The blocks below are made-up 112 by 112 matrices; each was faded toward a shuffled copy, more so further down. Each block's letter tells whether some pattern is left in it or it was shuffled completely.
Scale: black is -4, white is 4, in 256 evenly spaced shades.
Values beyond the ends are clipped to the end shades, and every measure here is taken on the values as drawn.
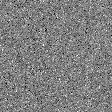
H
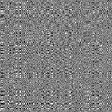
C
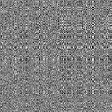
C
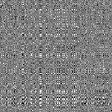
C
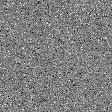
H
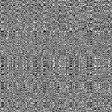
C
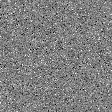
H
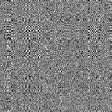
C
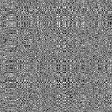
C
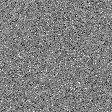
H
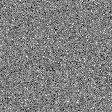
H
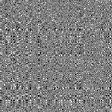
C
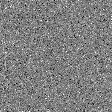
H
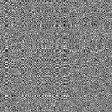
C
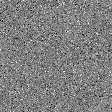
H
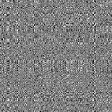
C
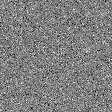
H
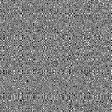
C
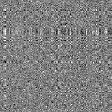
C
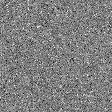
H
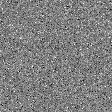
H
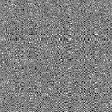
C
